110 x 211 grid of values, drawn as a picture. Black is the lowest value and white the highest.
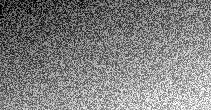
Slope: up to the bottom right. Mirror symmetry: none. Ninth with the highest average: bottom right. Odd rows or columns: none. Ninth with the lowest average: top left. Grain: fine.
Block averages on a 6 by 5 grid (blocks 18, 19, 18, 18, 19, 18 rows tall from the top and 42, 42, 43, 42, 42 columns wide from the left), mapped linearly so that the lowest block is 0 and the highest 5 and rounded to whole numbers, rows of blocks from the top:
0 1 1 2 2 | 1 1 2 2 3 | 1 2 2 3 3 | 2 2 3 3 4 | 2 3 3 4 4 | 3 3 4 5 5
